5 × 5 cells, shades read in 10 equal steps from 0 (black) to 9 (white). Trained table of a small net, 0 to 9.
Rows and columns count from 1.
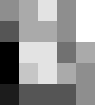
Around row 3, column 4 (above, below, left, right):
5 6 8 6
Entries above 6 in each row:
2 1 2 2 0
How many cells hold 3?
4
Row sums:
33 29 26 26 15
